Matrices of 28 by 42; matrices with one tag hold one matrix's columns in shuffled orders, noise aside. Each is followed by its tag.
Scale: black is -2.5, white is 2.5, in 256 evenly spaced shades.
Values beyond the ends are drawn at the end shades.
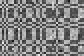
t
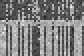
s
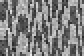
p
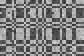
t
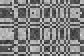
t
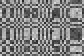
t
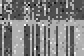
s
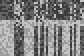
s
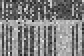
s
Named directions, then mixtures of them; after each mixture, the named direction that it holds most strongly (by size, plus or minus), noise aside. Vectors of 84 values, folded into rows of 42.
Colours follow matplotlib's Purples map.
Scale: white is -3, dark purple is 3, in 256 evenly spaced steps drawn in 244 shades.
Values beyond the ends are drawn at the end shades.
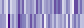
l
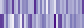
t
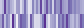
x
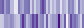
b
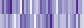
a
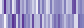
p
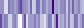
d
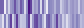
x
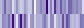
x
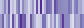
x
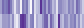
a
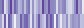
a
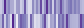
x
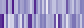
t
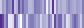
t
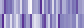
x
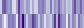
p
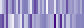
t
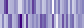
d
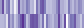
b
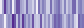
p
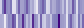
p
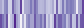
a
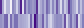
a
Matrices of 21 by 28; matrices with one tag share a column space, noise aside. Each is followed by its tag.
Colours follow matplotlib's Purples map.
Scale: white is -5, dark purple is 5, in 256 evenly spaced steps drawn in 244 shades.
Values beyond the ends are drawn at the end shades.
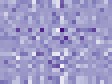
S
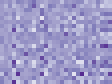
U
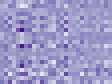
U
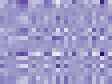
S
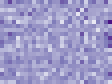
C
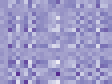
U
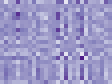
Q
